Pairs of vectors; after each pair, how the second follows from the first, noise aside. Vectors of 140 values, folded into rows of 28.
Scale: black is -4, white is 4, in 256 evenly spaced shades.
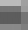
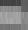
negated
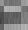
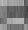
reversed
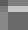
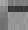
negated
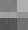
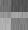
reversed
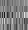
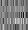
wrapped around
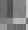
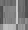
wrapped around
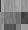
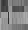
wrapped around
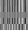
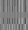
shrunk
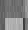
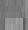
shrunk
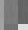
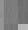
shrunk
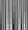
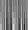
negated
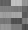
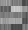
wrapped around
